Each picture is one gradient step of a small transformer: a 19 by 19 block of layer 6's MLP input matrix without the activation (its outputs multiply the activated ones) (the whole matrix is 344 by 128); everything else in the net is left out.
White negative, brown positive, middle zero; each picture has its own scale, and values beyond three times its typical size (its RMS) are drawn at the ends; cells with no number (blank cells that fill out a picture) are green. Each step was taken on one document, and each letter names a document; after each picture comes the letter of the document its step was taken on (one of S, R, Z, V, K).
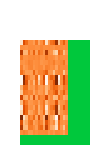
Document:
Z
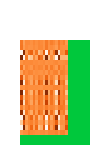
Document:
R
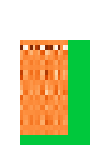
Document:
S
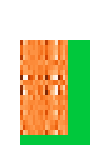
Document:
Z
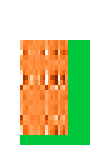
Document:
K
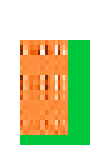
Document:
K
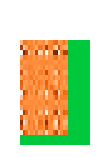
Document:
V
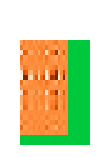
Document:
Z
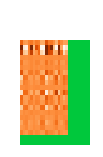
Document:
S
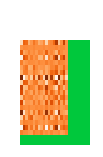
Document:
V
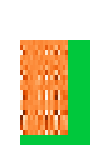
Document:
V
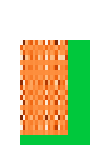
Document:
R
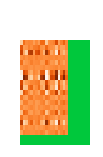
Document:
K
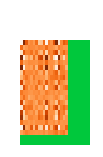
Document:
R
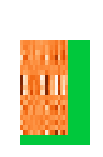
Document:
K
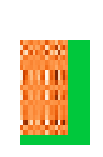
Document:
K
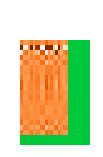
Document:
S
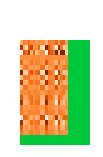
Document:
S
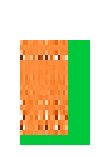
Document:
R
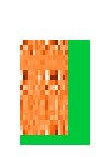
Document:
Z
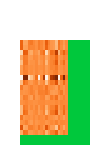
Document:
Z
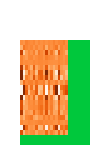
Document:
V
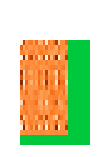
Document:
R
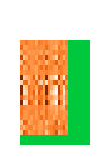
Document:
Z
